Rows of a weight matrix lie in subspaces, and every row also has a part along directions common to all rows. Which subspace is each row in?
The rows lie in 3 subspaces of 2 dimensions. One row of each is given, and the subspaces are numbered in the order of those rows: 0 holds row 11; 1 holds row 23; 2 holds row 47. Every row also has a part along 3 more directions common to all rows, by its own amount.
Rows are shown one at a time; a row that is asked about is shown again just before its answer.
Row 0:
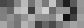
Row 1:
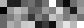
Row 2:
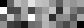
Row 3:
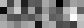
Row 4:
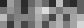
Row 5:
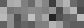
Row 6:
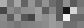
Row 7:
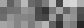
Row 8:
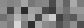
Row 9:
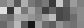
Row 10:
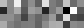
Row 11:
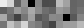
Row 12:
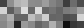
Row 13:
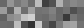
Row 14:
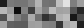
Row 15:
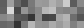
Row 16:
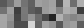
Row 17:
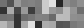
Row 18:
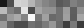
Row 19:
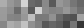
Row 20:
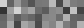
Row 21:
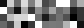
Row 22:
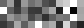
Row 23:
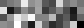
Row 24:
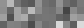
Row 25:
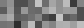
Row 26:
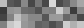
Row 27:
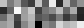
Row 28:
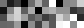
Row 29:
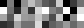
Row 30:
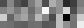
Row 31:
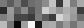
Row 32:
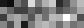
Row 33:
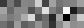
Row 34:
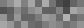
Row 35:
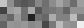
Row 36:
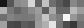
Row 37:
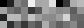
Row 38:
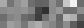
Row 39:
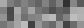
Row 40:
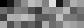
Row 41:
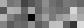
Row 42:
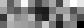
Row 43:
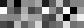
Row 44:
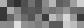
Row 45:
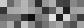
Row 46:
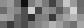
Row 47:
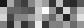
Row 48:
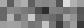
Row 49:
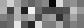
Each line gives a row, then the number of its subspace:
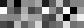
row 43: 2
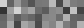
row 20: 2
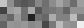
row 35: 0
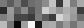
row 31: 1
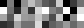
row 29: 2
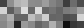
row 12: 0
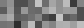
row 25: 1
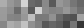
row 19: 0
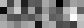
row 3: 1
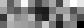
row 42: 2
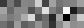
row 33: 2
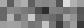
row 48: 2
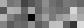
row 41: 1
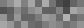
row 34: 2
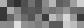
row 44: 0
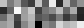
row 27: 2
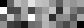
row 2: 0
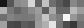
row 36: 0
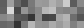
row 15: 1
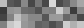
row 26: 0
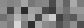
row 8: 1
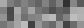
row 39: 1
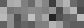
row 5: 0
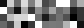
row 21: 1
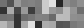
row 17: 1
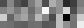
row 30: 2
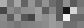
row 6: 2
